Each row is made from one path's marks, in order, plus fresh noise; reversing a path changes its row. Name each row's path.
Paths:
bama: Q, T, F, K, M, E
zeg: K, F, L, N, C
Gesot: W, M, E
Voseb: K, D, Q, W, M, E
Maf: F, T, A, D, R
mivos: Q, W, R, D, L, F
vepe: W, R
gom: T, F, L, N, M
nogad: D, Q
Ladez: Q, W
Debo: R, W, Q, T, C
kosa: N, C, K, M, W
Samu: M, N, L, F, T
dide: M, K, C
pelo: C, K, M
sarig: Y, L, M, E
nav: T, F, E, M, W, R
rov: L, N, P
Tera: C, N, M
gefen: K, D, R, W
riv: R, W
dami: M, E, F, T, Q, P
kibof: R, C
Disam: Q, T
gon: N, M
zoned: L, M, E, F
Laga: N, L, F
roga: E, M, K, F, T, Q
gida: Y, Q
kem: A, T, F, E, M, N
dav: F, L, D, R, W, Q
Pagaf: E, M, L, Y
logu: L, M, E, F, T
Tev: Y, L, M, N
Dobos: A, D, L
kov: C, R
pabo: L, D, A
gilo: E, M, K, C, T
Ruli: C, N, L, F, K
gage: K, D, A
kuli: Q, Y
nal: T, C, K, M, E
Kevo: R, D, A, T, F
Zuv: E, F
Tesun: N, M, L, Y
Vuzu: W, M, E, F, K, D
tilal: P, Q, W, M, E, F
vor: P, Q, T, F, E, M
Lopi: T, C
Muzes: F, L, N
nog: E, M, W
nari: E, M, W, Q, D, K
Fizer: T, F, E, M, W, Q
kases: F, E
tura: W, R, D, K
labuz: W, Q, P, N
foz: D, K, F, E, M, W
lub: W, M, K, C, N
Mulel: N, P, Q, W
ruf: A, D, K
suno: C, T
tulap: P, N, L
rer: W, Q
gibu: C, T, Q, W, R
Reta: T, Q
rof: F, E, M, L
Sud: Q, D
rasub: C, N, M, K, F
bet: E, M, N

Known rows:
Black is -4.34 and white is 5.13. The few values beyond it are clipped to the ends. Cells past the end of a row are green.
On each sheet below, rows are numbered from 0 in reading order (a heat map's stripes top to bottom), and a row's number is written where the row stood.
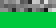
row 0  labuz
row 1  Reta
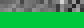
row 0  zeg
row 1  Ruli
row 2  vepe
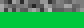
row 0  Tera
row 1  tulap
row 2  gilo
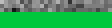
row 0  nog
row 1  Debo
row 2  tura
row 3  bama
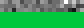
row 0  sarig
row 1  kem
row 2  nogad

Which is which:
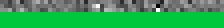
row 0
Tesun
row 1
dav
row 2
rasub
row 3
suno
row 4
Tev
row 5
kov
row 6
rof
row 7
vor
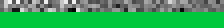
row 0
rer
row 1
gida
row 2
Ladez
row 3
dide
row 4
rov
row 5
gibu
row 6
Gesot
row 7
gom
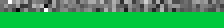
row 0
Sud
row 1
kibof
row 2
mivos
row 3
Mulel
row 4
bet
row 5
riv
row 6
pelo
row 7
gefen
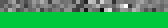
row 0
pabo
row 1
zoned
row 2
gage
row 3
Disam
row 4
Lopi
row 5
nal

